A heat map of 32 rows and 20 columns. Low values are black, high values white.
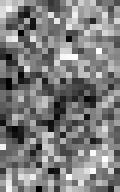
The halves do not mirror each other. No regular stripes run through it. The values follow a bell shape. No row or column stands out.
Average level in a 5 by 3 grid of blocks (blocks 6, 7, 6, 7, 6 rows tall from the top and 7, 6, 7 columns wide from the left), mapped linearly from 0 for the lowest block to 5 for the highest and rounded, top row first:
3 4 5
2 4 4
1 0 1
1 2 3
4 4 5
